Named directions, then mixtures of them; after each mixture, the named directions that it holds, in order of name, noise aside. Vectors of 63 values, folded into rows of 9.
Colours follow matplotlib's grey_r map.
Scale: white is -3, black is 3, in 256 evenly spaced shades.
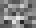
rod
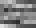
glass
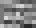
glass, rod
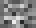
rod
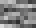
glass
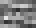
glass, rod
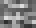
glass, rod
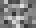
rod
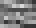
glass, rod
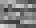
glass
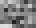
glass, rod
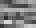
glass, rod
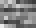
glass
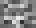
rod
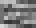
glass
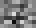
rod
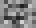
rod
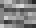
glass, rod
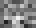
rod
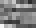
glass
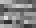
glass, rod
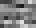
glass, rod
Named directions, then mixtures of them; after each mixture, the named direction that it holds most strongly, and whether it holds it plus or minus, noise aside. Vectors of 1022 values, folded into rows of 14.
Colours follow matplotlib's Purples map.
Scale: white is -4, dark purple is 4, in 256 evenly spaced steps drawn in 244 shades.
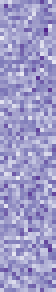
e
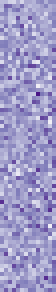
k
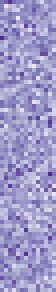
k, minus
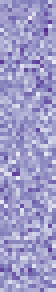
e, plus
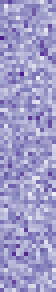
e, minus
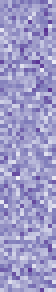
e, plus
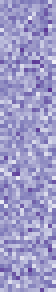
e, plus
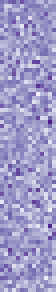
k, minus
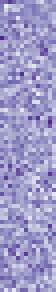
k, minus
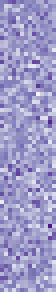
k, minus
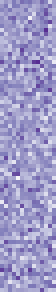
e, plus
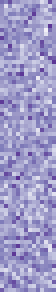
e, minus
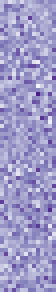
k, plus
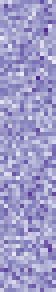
e, plus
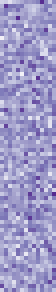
e, plus
